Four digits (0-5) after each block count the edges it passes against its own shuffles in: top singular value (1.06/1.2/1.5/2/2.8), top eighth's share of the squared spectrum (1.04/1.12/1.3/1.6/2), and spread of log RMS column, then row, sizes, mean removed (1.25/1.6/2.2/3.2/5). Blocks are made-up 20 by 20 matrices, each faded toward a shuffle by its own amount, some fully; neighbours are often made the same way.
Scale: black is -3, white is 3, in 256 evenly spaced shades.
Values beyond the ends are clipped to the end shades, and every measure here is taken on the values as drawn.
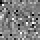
0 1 0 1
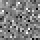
0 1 0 0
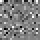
3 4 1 2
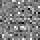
2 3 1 1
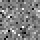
0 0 0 0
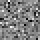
0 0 0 0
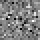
0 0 0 1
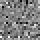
1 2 0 2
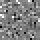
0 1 0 0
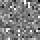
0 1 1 1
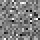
2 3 1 1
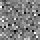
0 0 0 0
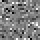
0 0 0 0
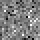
0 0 0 0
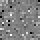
1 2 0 0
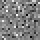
1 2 0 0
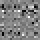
3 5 2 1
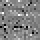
2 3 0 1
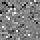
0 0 0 0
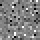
0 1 1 0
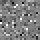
1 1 0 0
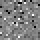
2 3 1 0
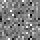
2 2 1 0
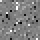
0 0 0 0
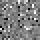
0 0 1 1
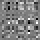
4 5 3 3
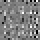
3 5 2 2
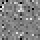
3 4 1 1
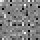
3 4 0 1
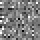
2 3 1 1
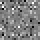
2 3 1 1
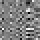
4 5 3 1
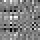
4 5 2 2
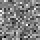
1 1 0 0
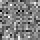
1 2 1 0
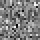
2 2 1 0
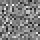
2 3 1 0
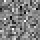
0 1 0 0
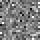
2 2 0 0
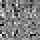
3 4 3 2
